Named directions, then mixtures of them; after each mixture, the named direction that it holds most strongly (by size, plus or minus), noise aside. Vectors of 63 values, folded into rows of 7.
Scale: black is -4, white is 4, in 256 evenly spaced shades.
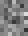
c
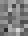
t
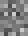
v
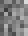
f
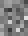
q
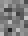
q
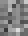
t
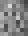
f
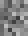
c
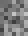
c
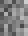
f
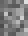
f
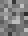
c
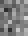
f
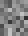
q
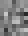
c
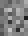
q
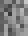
f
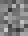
t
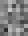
t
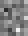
f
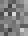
v
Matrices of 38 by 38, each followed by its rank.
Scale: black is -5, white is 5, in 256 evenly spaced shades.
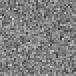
full rank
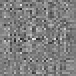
five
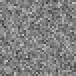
full rank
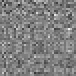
five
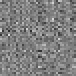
five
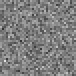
full rank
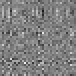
five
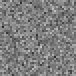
full rank
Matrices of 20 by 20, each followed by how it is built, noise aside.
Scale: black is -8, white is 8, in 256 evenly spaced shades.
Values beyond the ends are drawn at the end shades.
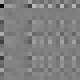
low rank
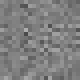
low rank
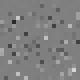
sparse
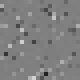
sparse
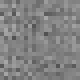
low rank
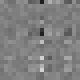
low rank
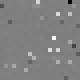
sparse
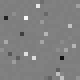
sparse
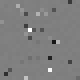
sparse
